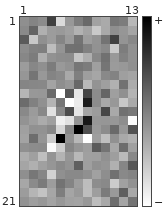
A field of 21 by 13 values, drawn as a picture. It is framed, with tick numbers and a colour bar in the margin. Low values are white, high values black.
No regular stripes run through it. The halves do not mirror each other. In the centre lies a patch that is rougher than the rest. A few values lie far out on both sides of the bulk.
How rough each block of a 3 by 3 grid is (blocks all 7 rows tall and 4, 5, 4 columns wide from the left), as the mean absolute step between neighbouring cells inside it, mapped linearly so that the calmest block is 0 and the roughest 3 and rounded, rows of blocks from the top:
0 0 0 | 0 3 1 | 0 0 1
